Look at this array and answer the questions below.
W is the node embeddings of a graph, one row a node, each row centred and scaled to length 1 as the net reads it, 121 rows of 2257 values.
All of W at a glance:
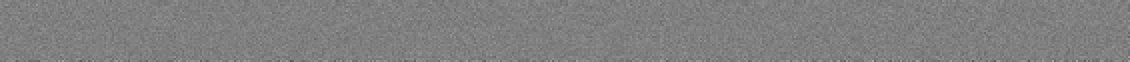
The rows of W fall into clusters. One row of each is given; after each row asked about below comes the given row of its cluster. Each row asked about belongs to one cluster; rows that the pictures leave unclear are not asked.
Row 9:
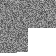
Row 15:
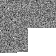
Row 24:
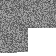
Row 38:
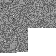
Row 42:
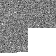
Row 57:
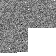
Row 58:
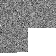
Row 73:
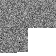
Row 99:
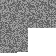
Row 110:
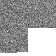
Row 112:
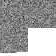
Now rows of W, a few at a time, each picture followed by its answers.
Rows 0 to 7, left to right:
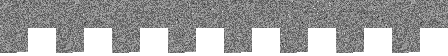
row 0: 112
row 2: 57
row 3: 112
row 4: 15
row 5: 9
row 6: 57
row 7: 38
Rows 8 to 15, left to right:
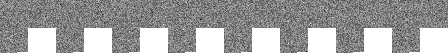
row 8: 57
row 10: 57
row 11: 112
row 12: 15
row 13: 99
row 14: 24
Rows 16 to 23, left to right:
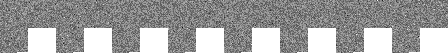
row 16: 73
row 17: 110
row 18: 99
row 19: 9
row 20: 99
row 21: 110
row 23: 112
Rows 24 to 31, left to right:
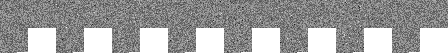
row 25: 38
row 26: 42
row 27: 38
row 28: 15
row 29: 110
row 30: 42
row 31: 9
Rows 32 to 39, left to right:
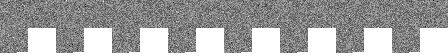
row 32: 42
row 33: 99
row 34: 15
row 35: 73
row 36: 110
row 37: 99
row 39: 110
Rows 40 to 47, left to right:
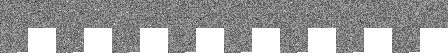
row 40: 15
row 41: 9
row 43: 112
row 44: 112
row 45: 99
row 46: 15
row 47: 73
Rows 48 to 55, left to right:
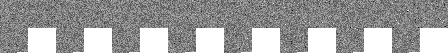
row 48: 99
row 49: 9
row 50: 99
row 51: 24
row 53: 24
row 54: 9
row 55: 58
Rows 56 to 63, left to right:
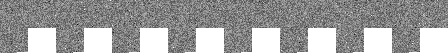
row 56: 24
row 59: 58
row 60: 15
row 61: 73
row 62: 42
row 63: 58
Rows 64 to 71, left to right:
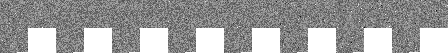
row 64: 38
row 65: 57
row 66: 15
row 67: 110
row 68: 38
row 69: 110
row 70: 58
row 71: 99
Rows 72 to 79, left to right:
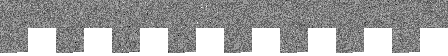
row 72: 15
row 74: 73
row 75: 38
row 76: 38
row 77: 24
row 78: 38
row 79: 15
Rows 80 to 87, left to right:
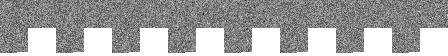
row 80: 24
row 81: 58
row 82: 38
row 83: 73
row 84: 57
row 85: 38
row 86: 9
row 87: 24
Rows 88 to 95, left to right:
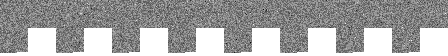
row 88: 58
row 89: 73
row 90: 15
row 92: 9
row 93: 110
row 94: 38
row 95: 38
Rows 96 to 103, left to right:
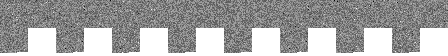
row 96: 15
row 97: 57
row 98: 9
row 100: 58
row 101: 57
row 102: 110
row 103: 73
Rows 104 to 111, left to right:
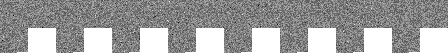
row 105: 110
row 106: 57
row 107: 110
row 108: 110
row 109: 15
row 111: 58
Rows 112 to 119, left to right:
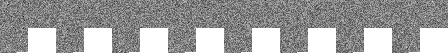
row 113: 42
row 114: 9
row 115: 112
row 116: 110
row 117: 73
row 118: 38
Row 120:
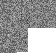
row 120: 58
